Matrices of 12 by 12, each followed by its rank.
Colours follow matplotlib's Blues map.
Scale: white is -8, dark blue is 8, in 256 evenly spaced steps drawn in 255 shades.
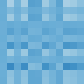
one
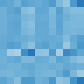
two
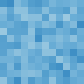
full rank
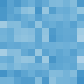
two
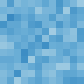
full rank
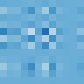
one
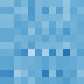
two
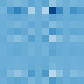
one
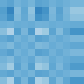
one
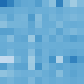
two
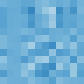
two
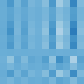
one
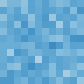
full rank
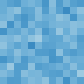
full rank
